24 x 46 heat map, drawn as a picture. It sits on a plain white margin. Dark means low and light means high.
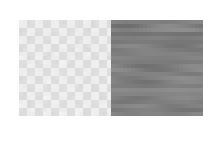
It is made of 1 by 2 panels. Panel 1,1: very high, checkered, faint in contrast. Panel 1,2: middling, streaked across, faint in contrast.
